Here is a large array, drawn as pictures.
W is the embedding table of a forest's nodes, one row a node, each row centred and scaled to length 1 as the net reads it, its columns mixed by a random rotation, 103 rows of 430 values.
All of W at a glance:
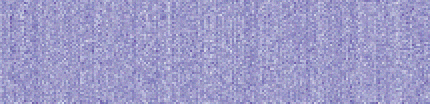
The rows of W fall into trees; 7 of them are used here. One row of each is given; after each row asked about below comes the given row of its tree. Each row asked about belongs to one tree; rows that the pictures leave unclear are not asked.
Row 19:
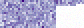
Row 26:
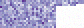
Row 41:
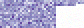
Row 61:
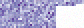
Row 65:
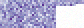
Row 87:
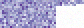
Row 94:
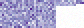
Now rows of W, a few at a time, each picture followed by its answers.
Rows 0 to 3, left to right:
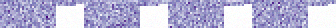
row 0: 61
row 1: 41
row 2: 87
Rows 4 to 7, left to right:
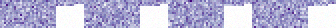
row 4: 26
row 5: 19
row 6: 19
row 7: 87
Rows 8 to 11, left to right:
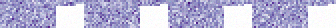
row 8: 61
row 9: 19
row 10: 87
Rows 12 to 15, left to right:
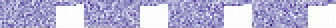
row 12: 87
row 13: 26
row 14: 65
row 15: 65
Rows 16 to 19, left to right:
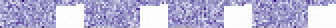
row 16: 19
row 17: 19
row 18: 26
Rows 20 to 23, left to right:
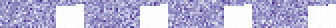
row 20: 94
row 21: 61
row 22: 19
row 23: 87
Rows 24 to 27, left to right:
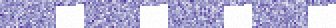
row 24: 41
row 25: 94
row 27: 19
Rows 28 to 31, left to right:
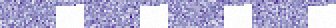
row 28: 87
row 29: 61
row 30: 19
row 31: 26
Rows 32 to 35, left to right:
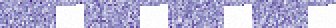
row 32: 87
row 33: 61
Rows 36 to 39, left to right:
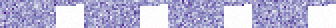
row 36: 19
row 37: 41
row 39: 26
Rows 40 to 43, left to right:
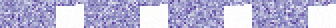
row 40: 41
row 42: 87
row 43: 26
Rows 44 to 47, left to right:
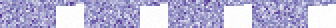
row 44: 61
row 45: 61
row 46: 94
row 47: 26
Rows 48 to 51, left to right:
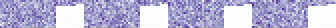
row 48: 19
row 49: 19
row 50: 94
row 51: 94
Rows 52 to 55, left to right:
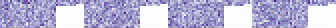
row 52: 26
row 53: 87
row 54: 41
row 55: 19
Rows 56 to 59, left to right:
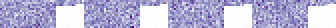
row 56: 41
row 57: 61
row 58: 26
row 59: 26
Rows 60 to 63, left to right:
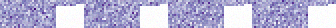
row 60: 65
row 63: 87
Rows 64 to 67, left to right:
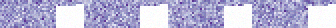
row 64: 94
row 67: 19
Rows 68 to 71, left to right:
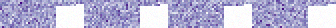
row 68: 87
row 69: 19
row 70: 41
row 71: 94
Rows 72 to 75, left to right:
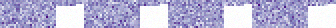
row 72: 61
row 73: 41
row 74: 94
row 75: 26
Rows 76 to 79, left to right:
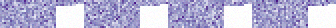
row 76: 26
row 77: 94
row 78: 61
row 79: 26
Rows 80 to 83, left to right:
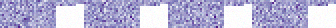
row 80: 94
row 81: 61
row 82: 61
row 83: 61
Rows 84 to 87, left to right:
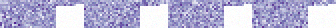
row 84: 65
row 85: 41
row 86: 41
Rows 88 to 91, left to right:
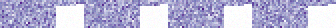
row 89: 61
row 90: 65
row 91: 94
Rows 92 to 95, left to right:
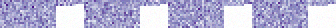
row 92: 26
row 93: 87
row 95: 87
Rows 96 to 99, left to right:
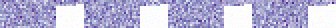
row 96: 19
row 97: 87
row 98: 61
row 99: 87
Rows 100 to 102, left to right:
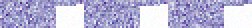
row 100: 87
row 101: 87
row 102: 65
